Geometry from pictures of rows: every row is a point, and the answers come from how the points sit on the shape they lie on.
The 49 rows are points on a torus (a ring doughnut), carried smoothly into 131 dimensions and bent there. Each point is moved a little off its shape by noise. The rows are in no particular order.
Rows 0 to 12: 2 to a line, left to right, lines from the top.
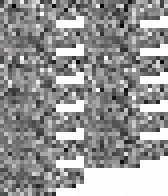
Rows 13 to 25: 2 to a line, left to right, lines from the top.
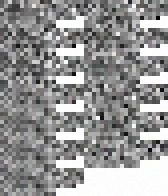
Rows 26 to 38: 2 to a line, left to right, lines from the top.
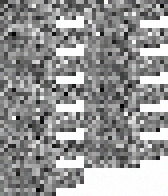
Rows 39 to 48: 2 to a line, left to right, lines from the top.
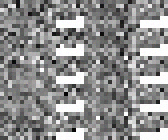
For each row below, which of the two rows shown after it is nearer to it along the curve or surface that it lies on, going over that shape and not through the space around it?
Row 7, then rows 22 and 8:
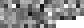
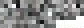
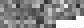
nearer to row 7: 22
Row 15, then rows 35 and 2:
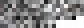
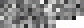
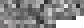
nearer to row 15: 35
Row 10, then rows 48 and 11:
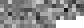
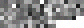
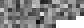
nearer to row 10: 11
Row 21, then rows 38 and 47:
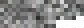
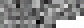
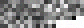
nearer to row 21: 47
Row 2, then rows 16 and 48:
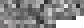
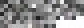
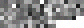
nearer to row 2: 48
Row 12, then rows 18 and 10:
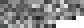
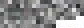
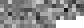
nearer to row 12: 10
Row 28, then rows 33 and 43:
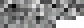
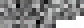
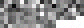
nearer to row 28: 43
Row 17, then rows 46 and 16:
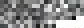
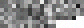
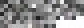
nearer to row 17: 16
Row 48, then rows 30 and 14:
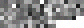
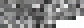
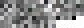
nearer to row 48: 14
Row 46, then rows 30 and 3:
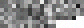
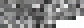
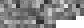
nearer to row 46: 3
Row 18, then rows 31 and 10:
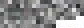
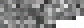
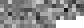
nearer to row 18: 10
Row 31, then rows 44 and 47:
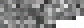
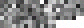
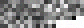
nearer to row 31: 47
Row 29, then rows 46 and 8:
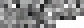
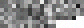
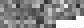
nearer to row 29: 46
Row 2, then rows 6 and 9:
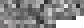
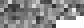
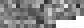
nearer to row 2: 9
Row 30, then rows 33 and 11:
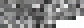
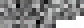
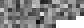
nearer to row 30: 33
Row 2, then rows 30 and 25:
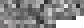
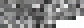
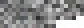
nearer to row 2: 30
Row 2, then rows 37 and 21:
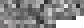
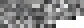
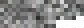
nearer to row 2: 37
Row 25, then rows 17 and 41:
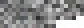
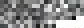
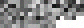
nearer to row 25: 17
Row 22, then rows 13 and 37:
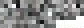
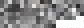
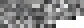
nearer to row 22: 37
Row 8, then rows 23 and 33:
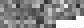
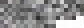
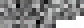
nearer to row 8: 33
